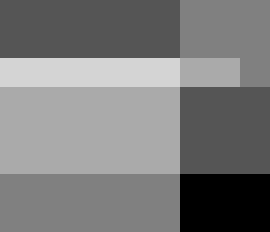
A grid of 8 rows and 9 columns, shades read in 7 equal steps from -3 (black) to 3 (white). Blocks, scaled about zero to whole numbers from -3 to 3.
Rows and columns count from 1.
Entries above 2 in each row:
0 0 0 0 0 0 0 0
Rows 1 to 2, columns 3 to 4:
-1 -1 | -1 -1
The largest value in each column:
2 2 2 2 2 2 1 1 0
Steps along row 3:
same same same same same down same down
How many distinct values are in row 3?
3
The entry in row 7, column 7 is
-3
